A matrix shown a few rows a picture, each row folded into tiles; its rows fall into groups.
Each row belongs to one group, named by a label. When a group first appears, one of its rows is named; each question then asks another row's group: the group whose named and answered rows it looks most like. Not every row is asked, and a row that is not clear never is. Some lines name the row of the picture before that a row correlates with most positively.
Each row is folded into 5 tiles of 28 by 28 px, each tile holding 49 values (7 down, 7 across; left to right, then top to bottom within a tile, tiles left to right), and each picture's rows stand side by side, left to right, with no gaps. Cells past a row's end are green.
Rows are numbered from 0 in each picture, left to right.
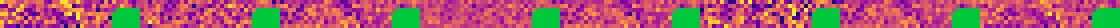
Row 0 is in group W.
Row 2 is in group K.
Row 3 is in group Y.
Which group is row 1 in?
Y
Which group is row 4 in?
K
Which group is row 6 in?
K
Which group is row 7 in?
W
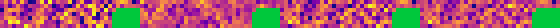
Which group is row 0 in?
Y
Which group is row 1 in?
W
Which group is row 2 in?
Y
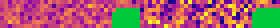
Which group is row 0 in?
Y
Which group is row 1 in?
Y
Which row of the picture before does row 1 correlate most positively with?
0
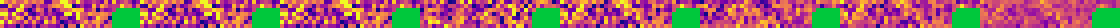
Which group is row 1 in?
W
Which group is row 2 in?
W
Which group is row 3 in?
Y
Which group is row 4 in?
W
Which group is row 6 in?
W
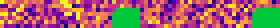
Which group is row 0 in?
W
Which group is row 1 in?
Y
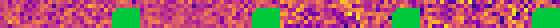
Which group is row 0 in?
Y
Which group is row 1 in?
Y
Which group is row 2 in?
W
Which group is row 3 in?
Y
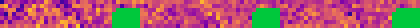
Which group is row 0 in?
K
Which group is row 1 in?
W
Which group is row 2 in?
K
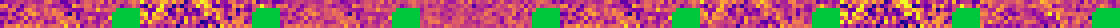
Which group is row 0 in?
K
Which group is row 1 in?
W
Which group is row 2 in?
K
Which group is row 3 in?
Y
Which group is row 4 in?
K
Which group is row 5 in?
W
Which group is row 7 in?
W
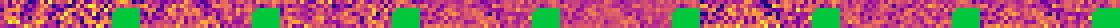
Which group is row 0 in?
Y
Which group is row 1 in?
K
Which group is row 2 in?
Y
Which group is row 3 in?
K
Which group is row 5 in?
K
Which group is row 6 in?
Y
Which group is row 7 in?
K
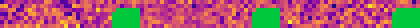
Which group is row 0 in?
K
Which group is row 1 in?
Y
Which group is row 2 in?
Y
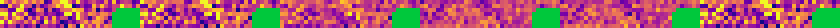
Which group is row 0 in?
W
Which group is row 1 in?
W
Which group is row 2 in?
W
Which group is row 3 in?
K
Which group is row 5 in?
W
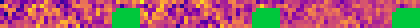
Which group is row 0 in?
K
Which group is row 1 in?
W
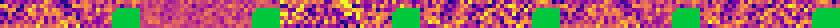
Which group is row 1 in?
Y
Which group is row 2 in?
W
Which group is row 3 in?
Y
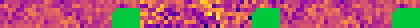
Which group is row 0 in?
K
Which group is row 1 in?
W
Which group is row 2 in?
K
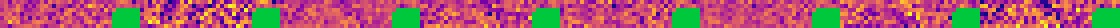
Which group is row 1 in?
Y
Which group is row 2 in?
K
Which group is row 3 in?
K
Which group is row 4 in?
Y
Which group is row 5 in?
Y
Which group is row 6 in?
W
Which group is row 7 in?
K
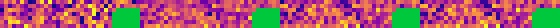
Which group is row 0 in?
Y
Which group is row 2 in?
K
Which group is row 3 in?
K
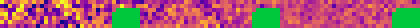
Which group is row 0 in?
W
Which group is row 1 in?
K
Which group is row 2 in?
Y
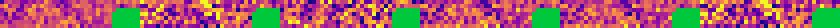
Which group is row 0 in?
K
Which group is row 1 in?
W
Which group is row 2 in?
Y
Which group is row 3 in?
K
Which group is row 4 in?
K
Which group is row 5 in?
W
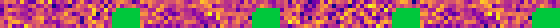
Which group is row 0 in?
Y
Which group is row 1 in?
W
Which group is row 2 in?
Y
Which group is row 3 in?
W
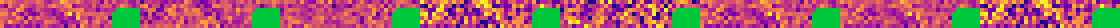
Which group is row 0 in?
W
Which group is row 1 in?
K
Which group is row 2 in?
Y
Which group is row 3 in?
W
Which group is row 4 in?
Y
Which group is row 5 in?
W
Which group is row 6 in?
W
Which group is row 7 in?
W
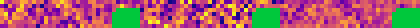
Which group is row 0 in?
W
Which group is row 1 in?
Y
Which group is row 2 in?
K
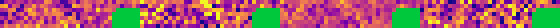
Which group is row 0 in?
K
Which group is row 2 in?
W
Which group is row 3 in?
Y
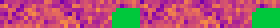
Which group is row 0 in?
K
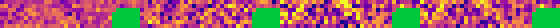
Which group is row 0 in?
K
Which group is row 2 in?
W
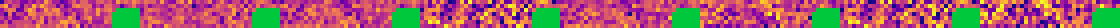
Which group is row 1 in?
Y
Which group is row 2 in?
K
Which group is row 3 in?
Y
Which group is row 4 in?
K
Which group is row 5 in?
W
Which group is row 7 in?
W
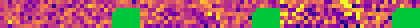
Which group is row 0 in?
Y
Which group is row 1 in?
W
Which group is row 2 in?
W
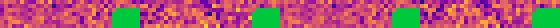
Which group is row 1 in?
K
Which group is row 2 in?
Y
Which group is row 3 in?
K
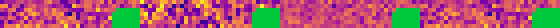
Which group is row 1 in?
W
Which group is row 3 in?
K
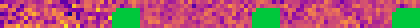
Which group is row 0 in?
K
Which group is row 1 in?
Y
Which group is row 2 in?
K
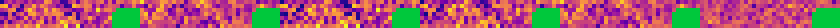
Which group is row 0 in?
K
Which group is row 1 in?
W
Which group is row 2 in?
K
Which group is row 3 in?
K
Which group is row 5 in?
Y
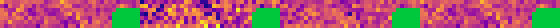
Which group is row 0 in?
W
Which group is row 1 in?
K
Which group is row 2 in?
K
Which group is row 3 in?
W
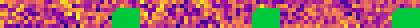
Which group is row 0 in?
W
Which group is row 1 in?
W
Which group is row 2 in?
K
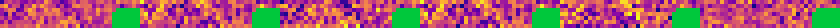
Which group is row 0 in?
K
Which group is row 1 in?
W
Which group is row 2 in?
K
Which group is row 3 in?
W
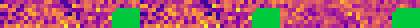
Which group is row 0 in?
K
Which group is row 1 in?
K
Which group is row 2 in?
W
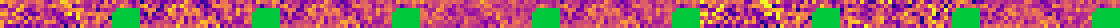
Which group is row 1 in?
K
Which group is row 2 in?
K
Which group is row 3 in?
W
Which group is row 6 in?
Y
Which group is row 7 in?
K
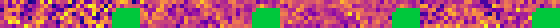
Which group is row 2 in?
W
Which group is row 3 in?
K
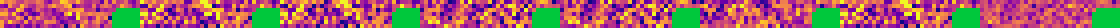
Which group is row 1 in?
W
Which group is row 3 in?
Y
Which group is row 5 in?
K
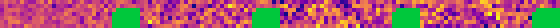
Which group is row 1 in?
Y
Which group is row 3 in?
W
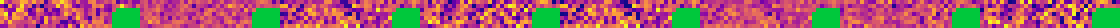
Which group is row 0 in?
W
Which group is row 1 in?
Y
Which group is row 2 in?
K
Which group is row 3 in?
Y
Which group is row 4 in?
K
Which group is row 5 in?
K
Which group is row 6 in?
Y
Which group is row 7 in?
Y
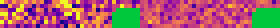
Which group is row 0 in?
W
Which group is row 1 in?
Y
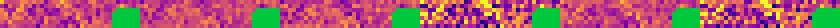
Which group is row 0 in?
W
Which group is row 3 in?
W
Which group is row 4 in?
W
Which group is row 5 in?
W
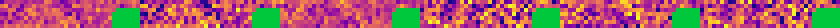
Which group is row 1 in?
K
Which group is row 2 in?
W
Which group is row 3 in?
Y
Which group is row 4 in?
W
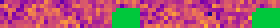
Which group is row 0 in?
K
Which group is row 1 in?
K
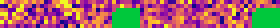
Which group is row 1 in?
Y
